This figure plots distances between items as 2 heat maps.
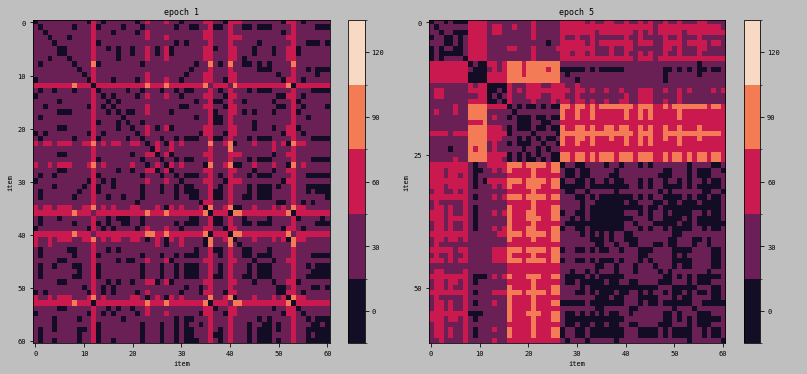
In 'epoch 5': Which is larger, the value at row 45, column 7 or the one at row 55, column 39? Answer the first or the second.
the first
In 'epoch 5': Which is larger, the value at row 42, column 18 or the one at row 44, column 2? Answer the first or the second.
the first
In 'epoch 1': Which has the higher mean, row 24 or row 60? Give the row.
24
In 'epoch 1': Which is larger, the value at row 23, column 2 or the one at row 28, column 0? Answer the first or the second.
the first
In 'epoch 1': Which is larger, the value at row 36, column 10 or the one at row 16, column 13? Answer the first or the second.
the first
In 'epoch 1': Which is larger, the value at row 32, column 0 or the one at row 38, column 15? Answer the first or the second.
the first
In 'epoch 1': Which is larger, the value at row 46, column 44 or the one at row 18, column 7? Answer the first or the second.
the second
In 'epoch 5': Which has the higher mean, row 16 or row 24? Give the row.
16
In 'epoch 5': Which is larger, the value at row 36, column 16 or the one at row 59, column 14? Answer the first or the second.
the first
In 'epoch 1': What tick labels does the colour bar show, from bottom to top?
0, 30, 60, 90, 120
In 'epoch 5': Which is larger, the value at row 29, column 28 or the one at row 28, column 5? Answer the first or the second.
the second
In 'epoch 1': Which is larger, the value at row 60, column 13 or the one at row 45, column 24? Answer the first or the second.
the second
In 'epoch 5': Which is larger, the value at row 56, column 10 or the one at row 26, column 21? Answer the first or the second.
the first
